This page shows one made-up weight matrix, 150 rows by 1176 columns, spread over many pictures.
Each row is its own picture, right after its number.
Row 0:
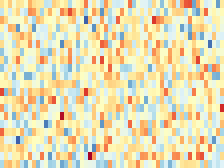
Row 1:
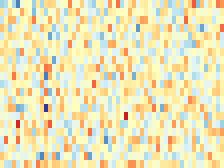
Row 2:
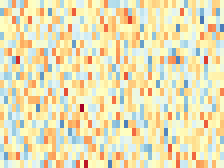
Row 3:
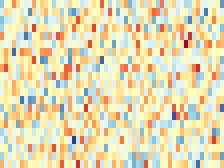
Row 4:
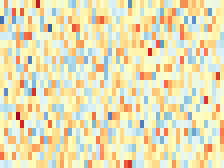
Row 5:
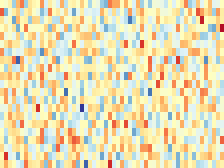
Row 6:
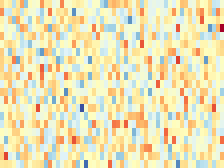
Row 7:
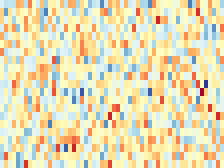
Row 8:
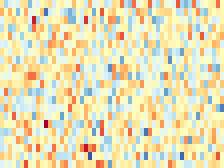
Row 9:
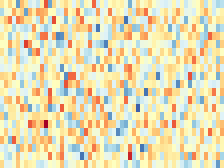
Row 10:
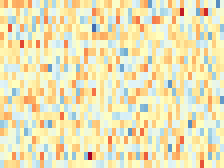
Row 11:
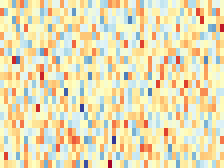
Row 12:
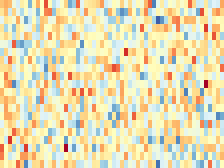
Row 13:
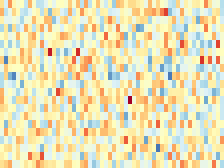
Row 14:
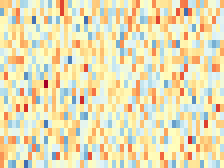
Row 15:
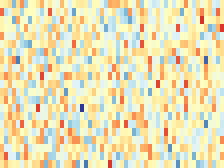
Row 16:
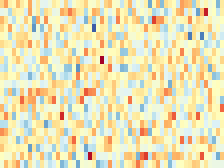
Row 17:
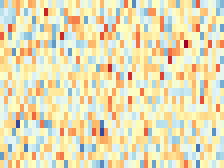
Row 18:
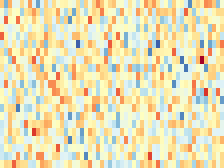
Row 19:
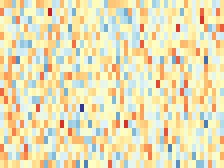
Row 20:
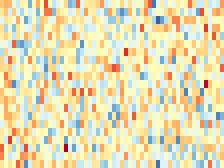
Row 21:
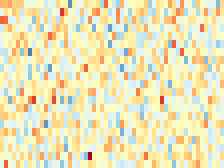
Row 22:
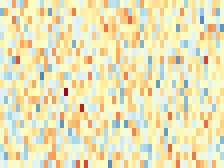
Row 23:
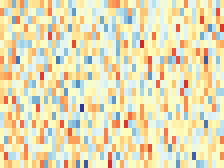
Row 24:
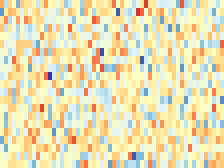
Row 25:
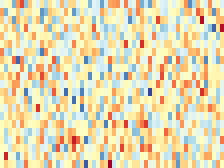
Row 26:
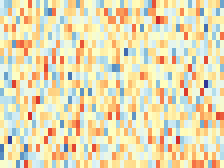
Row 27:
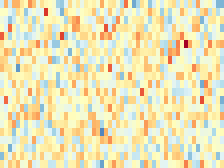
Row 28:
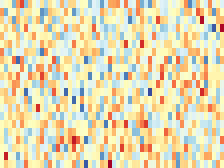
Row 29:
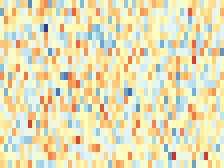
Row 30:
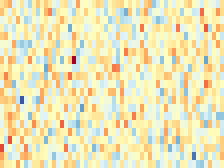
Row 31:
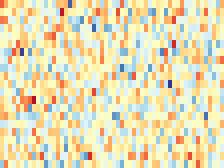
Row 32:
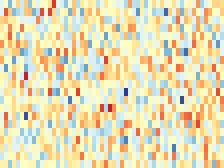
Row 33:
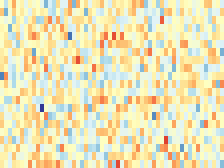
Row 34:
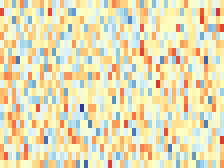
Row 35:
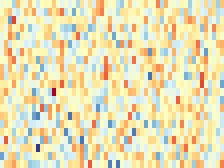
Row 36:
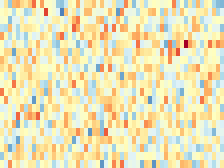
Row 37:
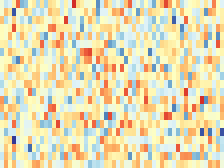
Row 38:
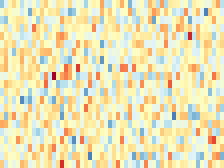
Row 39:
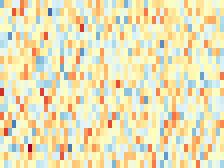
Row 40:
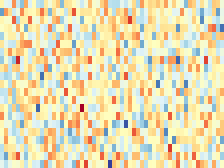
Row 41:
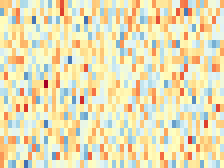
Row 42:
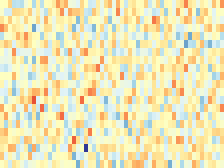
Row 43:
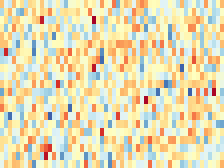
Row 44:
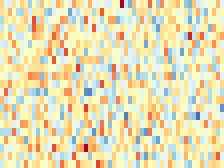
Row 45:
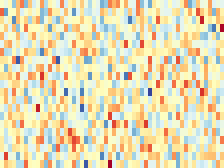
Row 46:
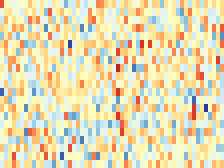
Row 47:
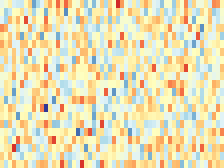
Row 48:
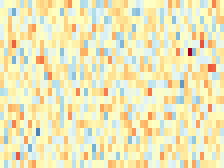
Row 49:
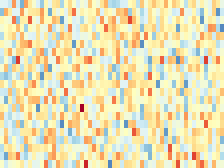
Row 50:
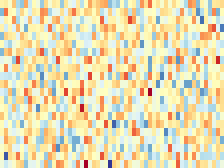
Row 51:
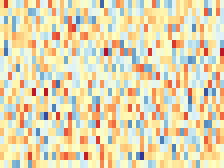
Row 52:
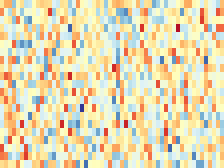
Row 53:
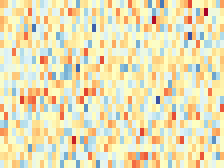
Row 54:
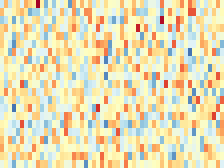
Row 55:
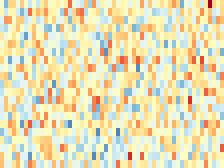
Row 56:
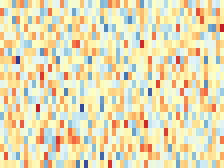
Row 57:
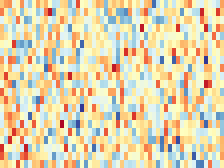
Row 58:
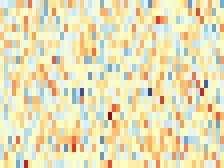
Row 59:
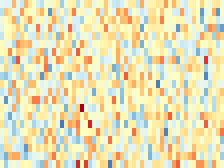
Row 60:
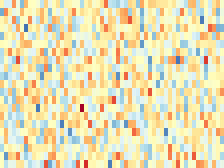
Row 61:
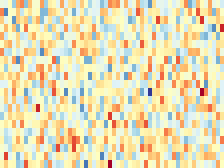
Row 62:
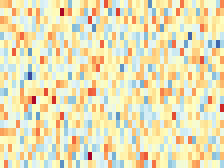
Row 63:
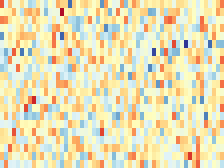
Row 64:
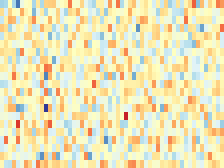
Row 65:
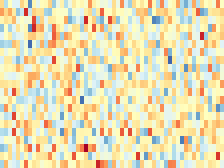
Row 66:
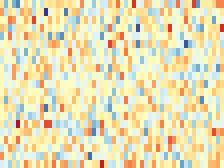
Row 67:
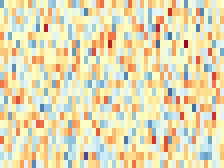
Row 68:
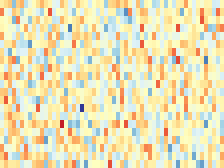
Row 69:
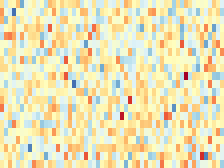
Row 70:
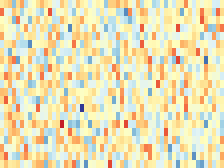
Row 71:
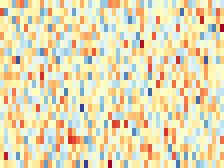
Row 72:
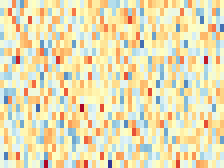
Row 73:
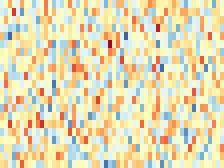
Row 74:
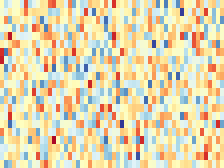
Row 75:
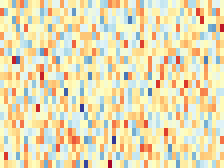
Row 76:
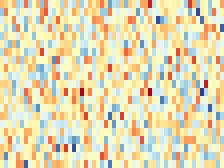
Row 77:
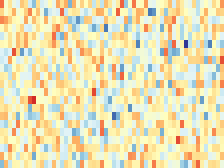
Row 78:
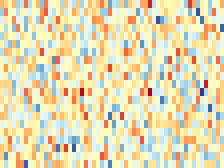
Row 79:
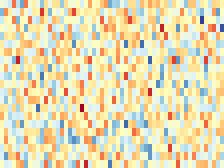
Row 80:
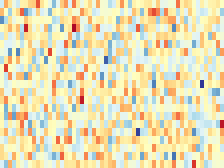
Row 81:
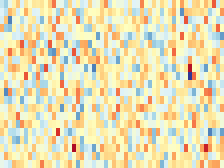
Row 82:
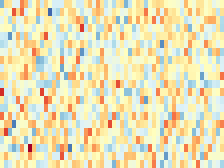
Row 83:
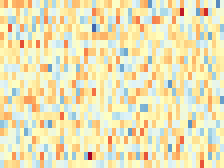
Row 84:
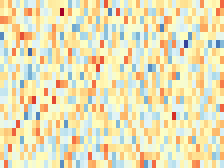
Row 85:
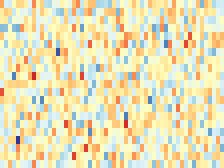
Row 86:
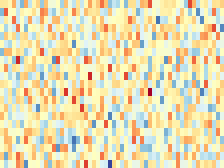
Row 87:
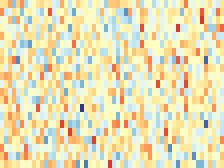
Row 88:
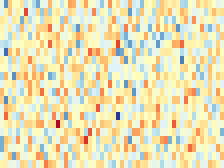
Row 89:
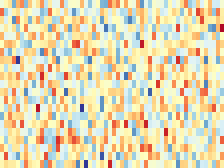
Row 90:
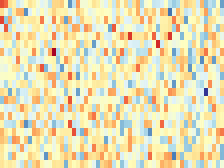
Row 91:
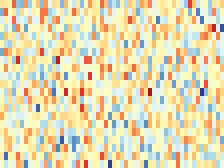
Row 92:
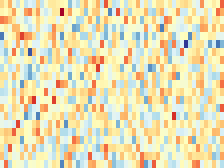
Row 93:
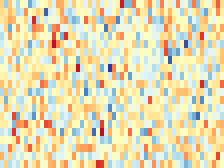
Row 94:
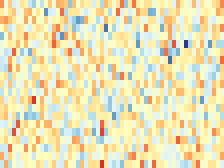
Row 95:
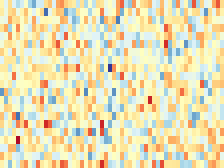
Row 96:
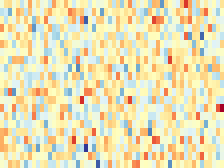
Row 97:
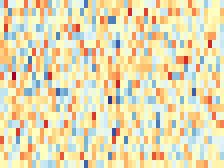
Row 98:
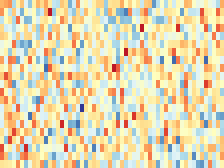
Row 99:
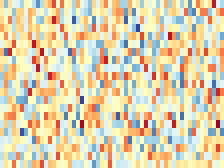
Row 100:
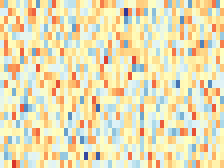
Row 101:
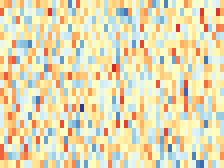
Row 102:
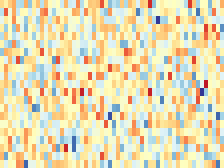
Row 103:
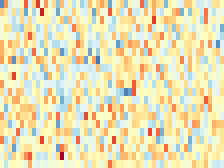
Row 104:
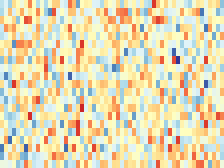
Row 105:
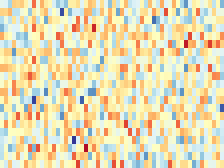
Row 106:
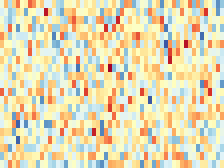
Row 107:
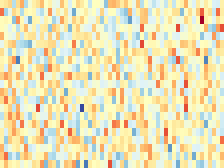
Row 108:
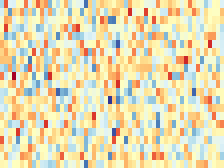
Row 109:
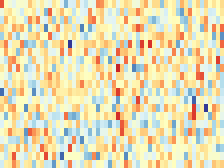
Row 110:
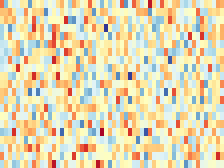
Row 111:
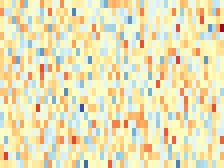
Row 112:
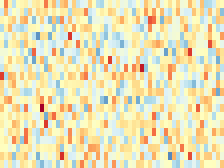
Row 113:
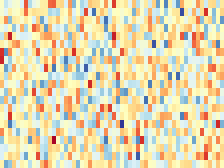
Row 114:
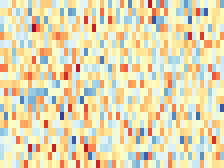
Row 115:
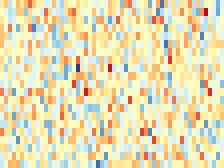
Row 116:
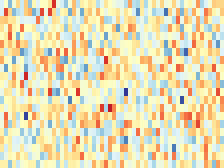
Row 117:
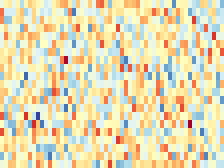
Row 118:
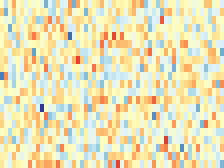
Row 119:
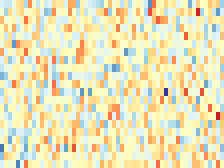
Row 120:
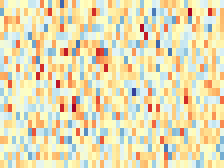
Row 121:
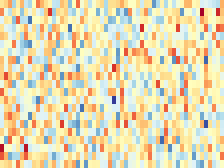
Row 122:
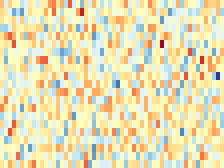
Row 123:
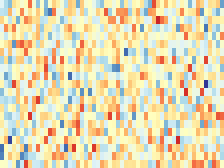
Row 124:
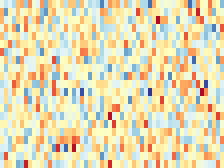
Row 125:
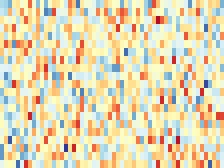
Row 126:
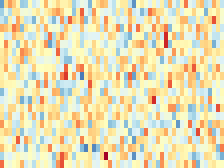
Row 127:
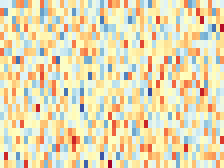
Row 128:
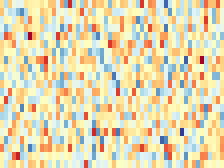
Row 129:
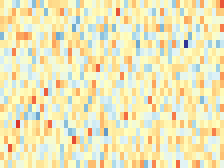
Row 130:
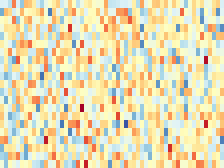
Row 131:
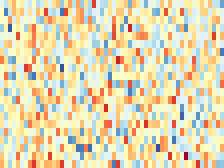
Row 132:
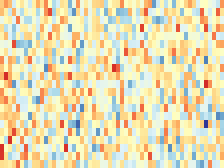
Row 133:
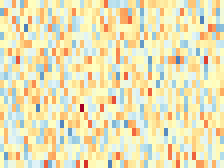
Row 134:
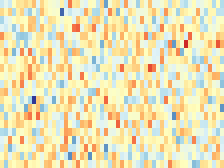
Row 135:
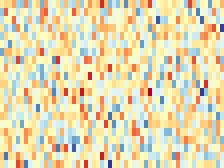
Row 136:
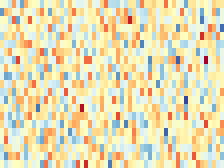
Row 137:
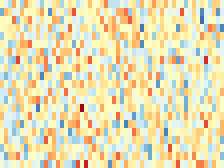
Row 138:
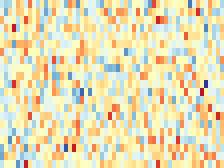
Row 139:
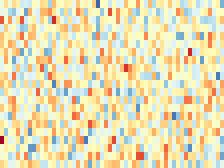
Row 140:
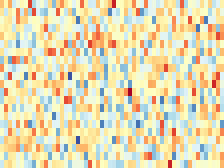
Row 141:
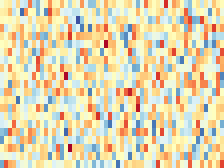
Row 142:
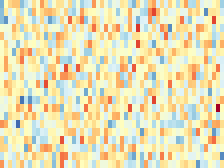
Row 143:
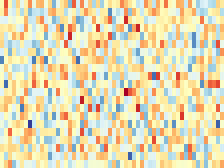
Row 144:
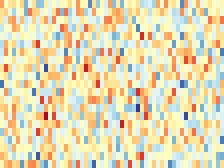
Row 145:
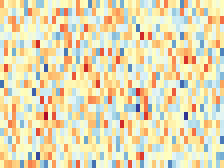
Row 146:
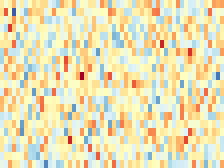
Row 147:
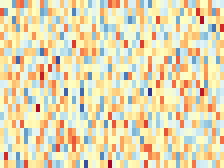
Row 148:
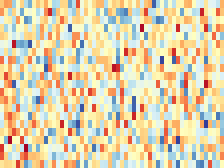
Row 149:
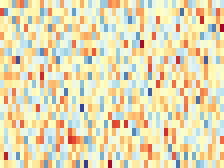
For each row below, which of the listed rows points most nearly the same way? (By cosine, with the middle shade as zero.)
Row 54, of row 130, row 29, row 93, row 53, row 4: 4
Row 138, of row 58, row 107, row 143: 58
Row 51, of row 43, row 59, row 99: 99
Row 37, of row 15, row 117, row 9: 117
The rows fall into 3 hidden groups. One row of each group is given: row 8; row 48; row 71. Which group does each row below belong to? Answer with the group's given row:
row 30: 71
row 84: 8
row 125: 71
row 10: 8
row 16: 8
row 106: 8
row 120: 48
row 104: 71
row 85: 8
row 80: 48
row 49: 71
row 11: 71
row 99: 48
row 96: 8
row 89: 71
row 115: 8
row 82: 48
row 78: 71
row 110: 8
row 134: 8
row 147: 71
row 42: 8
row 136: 71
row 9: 48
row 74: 48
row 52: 71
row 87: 71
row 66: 8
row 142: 8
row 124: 71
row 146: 48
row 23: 71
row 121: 71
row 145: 48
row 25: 71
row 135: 71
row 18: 48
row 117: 48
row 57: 71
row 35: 48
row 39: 48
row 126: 8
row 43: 48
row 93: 8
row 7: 71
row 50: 71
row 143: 48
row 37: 48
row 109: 48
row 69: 48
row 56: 71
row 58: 71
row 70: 71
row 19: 71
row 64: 8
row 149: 71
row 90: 48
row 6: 71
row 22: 71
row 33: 48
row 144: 48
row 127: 71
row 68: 71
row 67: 48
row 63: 8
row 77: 8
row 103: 48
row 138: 71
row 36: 8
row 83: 8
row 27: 8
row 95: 8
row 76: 71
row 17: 8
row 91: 71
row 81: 48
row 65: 8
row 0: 8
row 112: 48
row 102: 71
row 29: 48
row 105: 8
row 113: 48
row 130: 71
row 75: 71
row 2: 71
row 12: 71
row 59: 71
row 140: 48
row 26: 71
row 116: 48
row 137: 71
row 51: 48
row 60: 71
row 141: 48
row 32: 48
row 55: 48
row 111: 71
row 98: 71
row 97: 48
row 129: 8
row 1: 8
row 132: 71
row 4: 48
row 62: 8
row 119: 71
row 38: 8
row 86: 71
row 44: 8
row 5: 71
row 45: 71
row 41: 8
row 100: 48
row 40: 71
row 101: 71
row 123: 71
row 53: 8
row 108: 48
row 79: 71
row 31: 8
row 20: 71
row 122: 48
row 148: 71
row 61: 71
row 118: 48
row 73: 48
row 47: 8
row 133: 71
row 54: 48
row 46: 48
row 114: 8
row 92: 8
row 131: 48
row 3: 8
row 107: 71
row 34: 71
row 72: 71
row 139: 48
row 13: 48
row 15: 71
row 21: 8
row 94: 8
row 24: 48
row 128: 48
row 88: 48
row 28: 71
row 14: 8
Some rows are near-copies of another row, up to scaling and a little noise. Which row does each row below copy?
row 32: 116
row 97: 108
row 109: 46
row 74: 113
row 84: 92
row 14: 41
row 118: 33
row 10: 83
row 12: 20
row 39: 82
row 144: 145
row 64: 1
